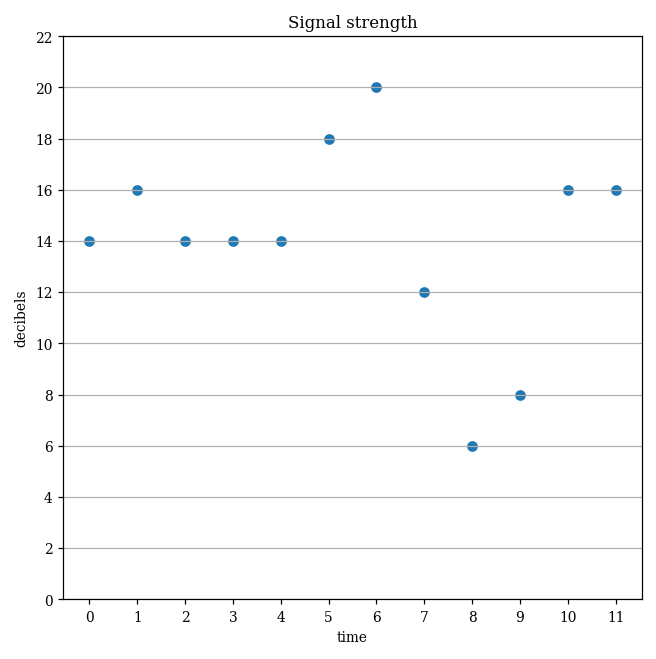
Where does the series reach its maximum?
6
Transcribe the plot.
Title: Signal strength
x-axis: time, ticks 0 1 2 3 4 5 6 7 8 9 10 11
y-axis: decibels, ticks 0 2 4 6 8 10 12 14 16 18 20 22
Values:
14 16 14 14 14 18 20 12 6 8 16 16
